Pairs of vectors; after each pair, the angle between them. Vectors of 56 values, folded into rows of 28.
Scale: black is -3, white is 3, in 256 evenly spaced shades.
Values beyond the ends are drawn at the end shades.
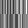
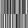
partly aligned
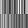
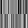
partly opposed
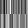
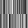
partly aligned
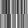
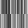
nearly parallel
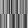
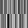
nearly opposite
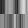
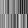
partly opposed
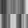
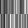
partly aligned
